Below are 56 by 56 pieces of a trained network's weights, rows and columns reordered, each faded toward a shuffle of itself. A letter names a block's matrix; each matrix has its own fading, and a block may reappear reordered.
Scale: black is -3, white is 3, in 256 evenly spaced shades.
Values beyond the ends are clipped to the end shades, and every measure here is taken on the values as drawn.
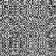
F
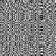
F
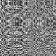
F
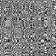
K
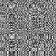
F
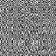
K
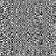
K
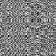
F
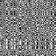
K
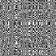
K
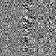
K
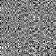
K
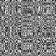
K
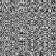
F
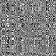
K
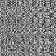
F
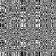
K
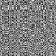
F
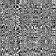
K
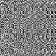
F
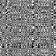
K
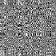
K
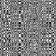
K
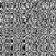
F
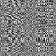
K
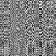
F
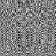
F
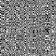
K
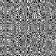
K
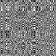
K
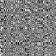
K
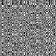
K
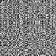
F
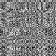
F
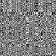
K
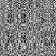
F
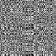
K
